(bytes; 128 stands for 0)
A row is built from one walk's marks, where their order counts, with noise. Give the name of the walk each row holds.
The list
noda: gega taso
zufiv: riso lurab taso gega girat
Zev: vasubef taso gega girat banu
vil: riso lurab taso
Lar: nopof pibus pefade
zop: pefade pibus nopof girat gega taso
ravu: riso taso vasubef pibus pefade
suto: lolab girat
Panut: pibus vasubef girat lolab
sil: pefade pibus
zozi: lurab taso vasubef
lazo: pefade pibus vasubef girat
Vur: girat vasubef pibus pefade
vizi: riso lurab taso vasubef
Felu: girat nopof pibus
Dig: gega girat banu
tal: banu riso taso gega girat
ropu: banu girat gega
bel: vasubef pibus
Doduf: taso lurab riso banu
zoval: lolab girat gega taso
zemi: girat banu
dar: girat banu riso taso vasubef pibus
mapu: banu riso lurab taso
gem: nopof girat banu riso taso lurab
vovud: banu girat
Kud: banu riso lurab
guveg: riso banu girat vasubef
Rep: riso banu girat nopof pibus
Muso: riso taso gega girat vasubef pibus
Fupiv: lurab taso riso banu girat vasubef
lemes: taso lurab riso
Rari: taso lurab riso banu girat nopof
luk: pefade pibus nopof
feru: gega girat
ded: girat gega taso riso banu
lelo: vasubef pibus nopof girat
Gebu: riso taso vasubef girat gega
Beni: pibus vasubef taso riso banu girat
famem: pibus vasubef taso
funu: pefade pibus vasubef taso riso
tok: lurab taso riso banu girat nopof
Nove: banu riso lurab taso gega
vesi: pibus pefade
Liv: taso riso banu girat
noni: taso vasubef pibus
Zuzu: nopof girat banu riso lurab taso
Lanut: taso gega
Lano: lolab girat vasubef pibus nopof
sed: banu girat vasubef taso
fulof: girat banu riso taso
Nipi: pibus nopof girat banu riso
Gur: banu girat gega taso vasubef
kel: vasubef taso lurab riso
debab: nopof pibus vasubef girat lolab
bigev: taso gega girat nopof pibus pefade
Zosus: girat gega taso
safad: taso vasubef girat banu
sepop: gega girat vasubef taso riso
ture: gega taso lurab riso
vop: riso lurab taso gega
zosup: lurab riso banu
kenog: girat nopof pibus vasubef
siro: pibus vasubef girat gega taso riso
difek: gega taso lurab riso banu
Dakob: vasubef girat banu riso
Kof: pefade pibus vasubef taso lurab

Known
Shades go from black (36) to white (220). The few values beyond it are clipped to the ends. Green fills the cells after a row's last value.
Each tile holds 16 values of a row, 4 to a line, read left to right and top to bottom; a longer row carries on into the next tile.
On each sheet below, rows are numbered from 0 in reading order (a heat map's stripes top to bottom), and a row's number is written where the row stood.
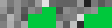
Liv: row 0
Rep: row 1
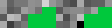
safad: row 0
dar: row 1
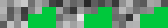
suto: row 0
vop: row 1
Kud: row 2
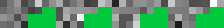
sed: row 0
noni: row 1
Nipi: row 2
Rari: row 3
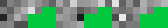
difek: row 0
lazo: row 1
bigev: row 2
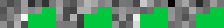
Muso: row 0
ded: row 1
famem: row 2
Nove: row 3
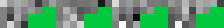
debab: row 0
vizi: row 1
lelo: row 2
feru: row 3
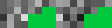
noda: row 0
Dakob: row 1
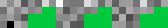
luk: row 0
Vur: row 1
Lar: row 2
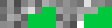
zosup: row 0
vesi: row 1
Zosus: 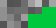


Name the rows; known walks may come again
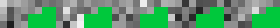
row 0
Lano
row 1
Kof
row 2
Lar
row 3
Dakob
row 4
difek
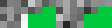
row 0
famem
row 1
funu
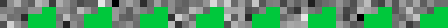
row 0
tal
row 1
Rari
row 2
Nove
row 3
Doduf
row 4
kenog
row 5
vop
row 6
Zev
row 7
ture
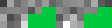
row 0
Nipi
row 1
zufiv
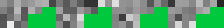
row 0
feru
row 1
Lanut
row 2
Panut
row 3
Beni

